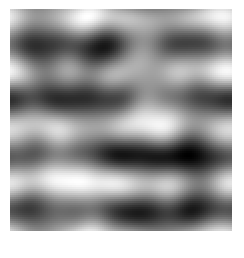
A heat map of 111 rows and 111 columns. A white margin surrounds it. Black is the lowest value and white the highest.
There is no overall slope. On average the colour sits 50% of the way up the scale. There are no lone odd cells. Stripes running across repeat 4 times from top to bottom.
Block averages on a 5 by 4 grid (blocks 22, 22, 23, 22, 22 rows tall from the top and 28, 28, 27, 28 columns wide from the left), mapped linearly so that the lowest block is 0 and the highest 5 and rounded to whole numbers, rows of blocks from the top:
2333 / 2134 / 3252 / 4300 / 2301
